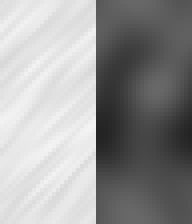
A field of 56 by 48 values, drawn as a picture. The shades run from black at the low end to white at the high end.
It is made of 1 by 2 panels. Panel 1,1: very high, slanting up to the right, faint in contrast. Panel 1,2: low, smooth.
